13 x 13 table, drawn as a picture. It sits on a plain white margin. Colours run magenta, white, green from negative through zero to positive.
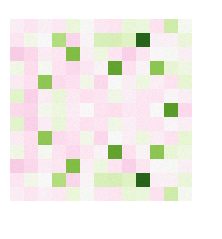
Mirror symmetry: top to bottom. Average level on the scale: 50%. Histogram: skewed, a long tail of high values. Calmest part: centre.
